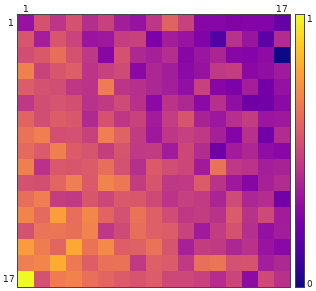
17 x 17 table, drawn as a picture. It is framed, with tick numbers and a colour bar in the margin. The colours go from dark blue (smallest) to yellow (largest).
The values follow a bell shape. The field climbs toward the bottom left. The halves do not mirror each other. No regular stripes run through it. The top right is the ninth with the lowest average.
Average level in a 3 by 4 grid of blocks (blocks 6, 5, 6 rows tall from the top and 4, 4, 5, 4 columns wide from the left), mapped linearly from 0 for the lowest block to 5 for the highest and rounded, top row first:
3 2 1 0
4 3 2 1
5 4 3 2
